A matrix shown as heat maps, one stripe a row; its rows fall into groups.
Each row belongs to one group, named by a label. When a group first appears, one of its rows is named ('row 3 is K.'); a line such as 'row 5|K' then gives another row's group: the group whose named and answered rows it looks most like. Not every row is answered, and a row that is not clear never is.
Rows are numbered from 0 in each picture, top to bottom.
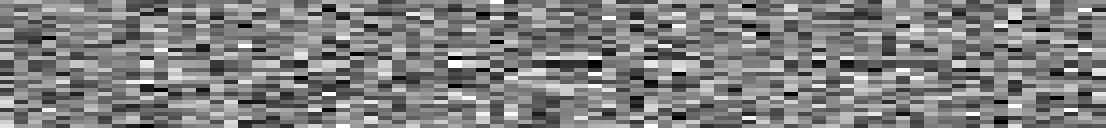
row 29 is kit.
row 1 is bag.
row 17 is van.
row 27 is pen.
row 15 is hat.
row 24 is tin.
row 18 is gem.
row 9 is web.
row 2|bag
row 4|van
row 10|pen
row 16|hat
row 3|van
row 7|tin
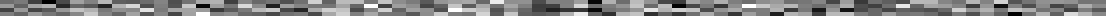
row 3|kit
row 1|kit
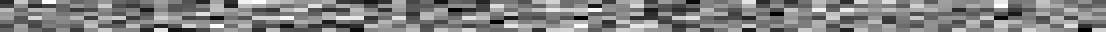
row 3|kit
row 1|web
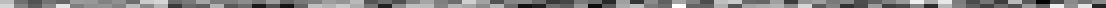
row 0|tin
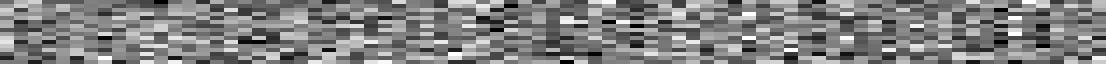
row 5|pen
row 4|van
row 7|pen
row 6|tin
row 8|van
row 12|bag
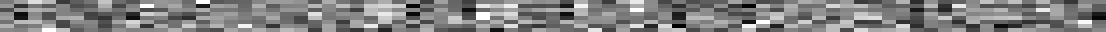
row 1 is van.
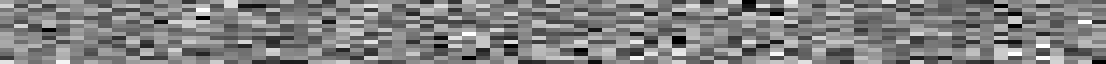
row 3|kit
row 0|bag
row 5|bag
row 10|kit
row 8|tin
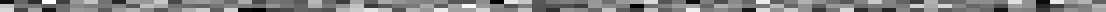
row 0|pen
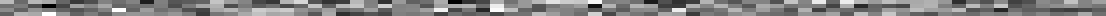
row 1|web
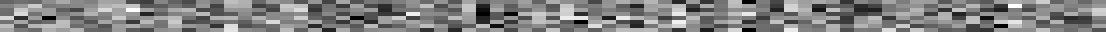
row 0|bag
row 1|van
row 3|van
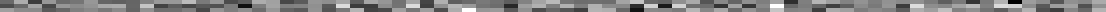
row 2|tin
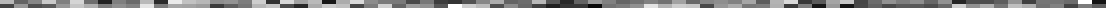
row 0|bag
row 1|hat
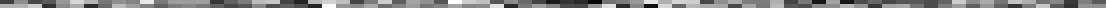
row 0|hat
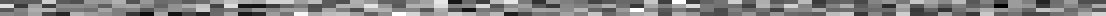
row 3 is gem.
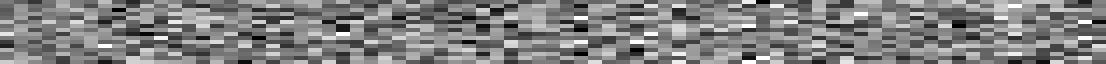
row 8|gem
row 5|bag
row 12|tin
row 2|pen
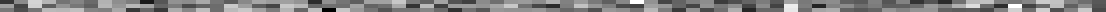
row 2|bag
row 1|van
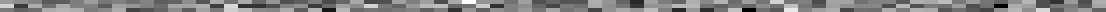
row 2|bag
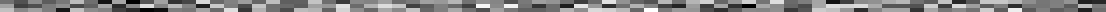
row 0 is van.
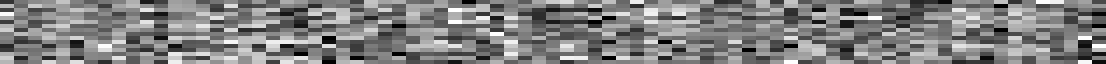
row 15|bag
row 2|hat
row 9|bag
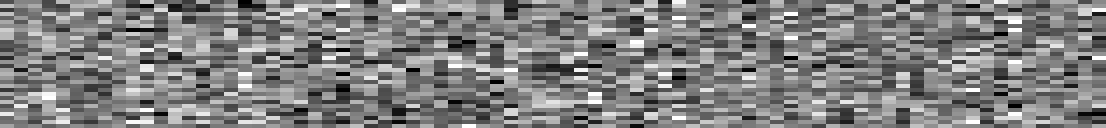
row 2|gem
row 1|gem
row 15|van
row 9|bag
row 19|kit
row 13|kit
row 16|hat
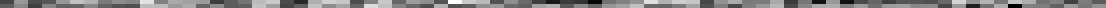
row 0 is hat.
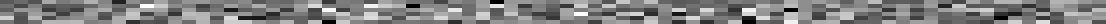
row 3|kit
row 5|bag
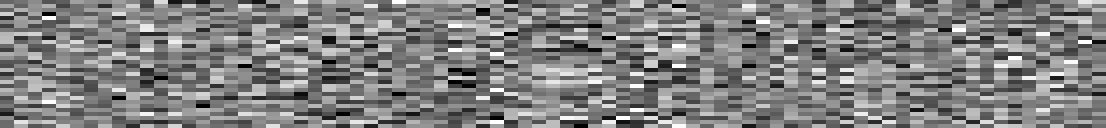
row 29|pen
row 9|pen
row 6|hat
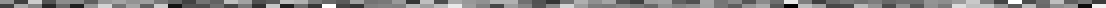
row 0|van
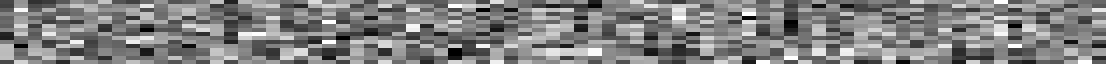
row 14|bag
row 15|web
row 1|hat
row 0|web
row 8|web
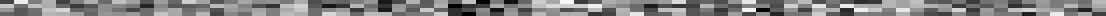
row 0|van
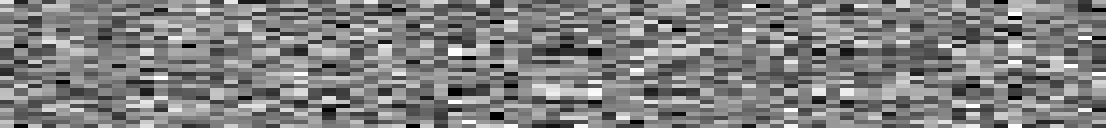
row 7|kit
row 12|hat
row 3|van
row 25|hat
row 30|tin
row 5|pen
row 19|tin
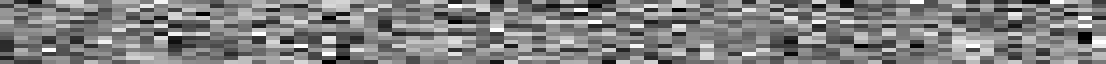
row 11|gem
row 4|bag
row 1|hat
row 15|pen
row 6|gem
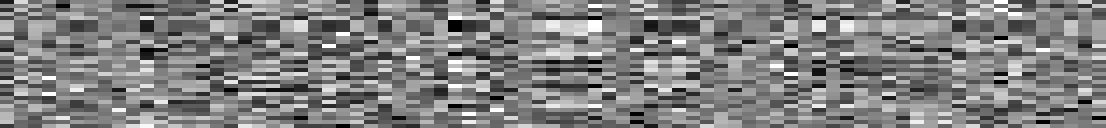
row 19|web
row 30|tin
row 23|web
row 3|van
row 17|hat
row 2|web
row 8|kit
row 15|hat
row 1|gem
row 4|hat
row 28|tin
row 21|hat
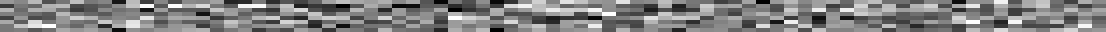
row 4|hat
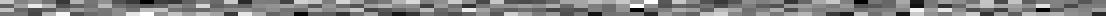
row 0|gem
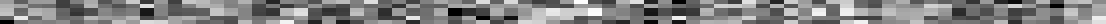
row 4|van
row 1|tin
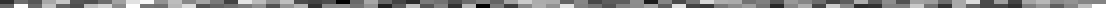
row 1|van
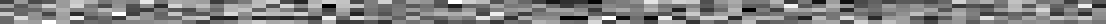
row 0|hat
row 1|bag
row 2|bag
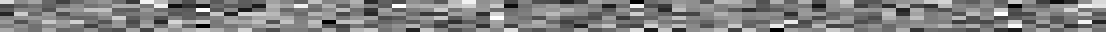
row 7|kit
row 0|tin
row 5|bag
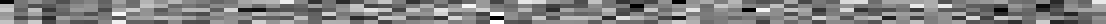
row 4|pen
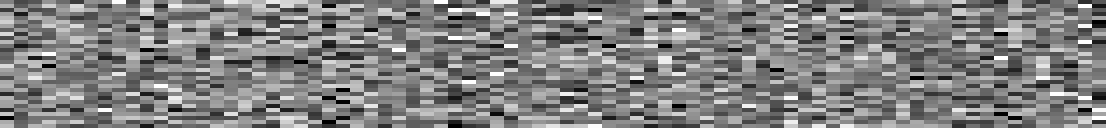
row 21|tin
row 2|hat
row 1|bag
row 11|pen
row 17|kit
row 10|bag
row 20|tin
